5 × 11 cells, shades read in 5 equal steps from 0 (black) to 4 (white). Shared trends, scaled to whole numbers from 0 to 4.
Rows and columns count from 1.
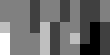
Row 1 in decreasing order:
2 2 2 2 2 2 2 1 1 1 1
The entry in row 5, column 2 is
2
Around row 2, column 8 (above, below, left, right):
2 2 1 1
